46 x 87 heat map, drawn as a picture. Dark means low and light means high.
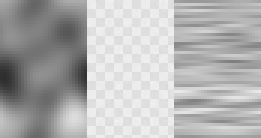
It is made of 1 by 3 panels. Panel 1,1: middling, smooth, strong in contrast. Panel 1,2: very high, checkered, faint in contrast. Panel 1,3: high, streaked across.
